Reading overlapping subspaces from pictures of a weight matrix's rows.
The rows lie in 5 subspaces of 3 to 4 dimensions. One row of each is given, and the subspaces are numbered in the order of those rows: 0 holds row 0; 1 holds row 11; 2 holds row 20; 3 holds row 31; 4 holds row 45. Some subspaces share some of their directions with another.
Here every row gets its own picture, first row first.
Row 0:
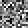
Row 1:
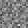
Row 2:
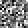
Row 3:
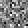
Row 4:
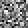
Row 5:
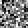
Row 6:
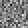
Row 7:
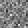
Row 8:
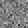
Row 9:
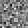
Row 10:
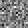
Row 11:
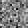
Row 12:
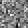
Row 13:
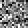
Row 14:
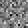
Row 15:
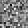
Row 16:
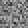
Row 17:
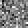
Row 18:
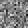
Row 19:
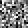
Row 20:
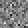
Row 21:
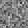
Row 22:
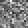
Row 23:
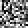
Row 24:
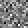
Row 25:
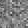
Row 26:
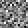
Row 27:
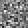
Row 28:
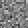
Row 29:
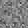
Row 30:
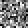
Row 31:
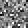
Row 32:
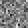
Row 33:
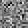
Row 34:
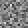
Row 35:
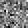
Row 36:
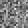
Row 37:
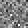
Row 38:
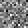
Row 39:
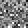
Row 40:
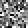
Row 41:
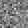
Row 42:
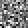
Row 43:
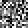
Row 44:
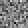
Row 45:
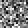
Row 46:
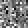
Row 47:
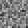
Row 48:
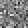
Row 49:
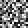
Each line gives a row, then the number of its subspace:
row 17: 1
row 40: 3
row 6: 0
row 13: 4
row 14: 2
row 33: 0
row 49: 3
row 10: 1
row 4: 4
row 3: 2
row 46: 4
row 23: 1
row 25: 2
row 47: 3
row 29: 0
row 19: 1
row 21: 0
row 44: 0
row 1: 3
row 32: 1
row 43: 0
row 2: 1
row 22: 2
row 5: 1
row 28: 4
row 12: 1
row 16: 0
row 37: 3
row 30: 1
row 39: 3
